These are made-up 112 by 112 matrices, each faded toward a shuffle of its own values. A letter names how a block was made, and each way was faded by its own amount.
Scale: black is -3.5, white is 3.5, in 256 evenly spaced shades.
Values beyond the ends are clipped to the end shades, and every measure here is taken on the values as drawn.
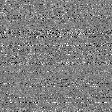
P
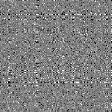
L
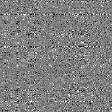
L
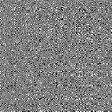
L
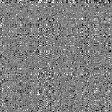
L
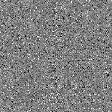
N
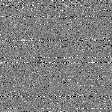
P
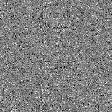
N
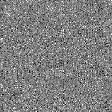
N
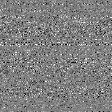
P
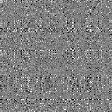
L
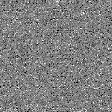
N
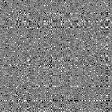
L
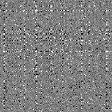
L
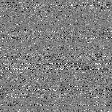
P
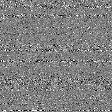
P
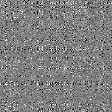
L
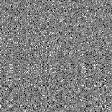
N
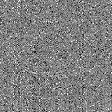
N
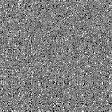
N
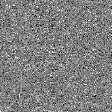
N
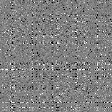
L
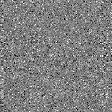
N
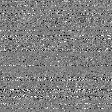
P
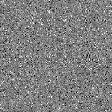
N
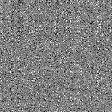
N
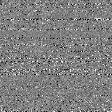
P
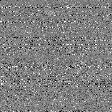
P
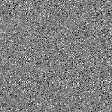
N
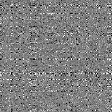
L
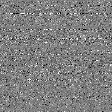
P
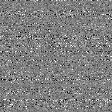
P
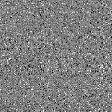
N
